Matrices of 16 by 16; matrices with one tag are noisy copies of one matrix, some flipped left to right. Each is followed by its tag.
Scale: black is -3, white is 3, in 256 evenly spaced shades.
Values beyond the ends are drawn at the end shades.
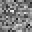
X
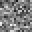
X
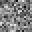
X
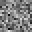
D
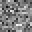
X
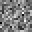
D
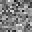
X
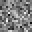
D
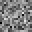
D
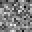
X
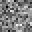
X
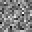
D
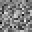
D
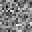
X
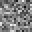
X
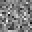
D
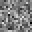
D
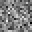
D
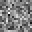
D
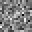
D
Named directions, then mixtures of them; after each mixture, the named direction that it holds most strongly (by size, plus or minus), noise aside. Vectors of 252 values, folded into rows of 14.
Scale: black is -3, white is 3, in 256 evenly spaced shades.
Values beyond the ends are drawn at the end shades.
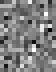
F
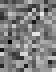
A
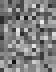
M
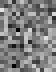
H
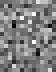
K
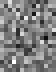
M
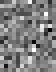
F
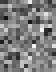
F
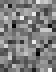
K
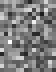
A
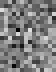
H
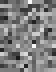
A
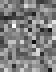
K
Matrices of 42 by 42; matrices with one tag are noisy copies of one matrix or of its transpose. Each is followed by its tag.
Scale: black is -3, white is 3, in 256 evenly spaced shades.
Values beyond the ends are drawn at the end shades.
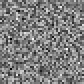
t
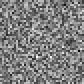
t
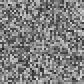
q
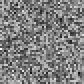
q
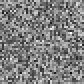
q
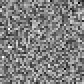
t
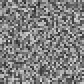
t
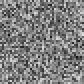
q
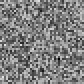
q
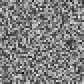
t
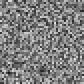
t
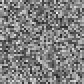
q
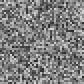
q
